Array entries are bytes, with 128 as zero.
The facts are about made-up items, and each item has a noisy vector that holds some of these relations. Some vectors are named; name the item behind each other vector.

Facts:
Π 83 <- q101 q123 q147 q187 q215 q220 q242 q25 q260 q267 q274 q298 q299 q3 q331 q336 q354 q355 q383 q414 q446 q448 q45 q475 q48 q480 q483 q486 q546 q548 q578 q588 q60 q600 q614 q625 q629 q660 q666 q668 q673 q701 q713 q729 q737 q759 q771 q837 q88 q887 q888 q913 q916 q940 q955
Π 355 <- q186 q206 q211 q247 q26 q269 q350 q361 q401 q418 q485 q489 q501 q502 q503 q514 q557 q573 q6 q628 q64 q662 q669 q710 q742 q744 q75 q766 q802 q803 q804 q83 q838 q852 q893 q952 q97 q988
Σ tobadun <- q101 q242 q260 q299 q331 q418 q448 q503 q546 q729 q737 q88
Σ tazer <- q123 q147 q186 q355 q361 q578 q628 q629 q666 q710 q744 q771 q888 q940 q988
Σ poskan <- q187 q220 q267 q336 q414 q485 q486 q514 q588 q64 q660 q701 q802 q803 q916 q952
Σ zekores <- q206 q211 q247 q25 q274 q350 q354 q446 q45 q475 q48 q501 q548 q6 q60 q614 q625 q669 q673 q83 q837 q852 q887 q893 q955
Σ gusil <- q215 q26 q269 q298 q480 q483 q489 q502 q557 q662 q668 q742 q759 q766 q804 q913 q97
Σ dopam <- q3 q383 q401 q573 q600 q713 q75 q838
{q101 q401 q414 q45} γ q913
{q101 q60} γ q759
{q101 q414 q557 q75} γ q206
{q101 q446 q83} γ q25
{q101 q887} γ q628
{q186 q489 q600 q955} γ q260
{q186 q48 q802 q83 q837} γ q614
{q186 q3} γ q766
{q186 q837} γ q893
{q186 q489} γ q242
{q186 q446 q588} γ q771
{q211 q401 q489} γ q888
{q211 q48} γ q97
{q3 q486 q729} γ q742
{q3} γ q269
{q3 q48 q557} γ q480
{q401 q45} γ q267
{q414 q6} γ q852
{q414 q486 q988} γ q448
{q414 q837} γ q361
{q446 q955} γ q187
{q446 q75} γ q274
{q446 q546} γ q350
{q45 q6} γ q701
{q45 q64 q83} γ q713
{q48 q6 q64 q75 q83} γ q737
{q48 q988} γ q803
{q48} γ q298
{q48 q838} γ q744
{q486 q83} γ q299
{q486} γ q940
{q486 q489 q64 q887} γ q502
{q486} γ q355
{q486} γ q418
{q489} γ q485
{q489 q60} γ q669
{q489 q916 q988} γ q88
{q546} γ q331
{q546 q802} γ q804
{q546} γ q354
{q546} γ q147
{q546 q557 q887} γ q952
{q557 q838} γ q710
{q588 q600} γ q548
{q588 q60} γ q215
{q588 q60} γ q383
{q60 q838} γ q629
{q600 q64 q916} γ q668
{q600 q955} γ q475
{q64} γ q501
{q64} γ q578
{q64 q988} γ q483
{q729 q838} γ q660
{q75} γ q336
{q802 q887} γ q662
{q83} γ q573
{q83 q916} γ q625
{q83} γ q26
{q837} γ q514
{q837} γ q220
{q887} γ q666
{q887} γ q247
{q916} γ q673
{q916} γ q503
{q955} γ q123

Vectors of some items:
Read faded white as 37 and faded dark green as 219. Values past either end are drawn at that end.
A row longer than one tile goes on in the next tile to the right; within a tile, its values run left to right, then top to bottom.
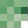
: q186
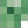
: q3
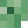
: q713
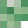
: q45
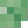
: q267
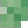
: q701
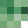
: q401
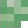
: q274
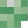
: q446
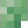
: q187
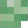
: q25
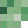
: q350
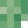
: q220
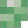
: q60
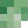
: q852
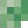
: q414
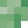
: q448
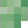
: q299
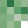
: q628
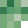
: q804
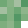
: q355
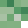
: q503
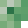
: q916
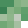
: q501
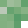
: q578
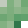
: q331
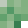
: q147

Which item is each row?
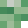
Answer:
q887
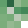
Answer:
q418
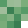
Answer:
q383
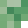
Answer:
q486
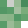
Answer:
q837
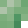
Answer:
q771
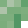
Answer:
q888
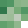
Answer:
q669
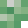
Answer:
q955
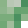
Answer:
q729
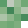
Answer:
q673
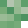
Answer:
q625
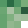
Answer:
q514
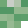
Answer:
q48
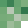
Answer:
q361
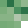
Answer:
q485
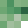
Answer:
q64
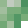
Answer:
q101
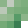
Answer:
q123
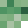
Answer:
q802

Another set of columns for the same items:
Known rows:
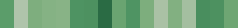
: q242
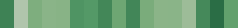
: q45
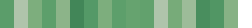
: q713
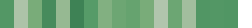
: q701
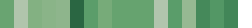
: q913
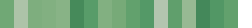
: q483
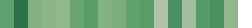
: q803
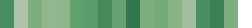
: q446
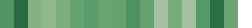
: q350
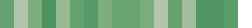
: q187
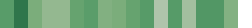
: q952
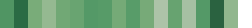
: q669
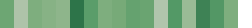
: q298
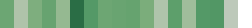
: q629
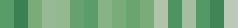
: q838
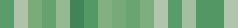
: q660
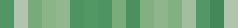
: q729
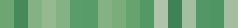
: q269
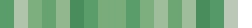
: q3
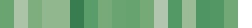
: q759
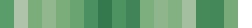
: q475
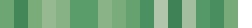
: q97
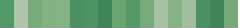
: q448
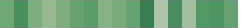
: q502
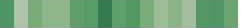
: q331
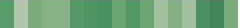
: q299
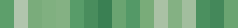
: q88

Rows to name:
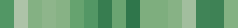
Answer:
q955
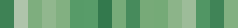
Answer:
q887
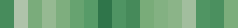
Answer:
q354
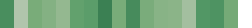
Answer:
q546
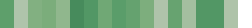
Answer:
q383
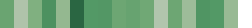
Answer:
q888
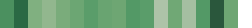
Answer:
q852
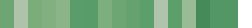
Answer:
q668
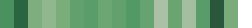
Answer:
q206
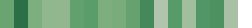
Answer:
q628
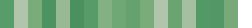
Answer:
q336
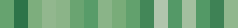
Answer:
q573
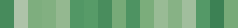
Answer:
q101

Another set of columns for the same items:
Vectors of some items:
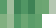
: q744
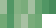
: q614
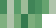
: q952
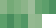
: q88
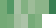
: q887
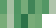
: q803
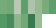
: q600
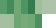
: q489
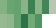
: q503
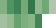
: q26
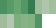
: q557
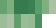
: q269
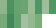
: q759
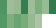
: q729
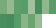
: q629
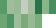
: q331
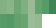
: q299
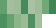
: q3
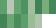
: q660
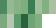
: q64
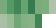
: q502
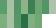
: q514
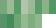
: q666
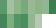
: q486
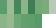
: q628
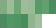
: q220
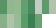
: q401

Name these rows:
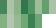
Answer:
q838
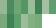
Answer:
q215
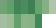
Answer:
q766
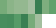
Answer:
q187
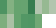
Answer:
q988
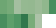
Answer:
q916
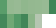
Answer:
q414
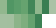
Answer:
q501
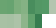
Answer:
q350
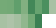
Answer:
q247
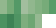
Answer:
q578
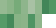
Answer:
q713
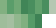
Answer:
q669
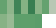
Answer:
q361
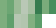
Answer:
q354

